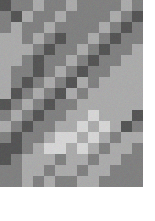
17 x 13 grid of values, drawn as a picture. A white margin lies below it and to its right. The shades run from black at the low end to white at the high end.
Calmest part: middle right. Grain: diagonal, up to the right. Mirror symmetry: none.
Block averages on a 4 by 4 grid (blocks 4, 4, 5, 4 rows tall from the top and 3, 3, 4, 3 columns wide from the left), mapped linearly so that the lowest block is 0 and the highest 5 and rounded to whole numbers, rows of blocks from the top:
1 1 1 0 / 2 0 0 3 / 0 1 5 3 / 0 4 3 1
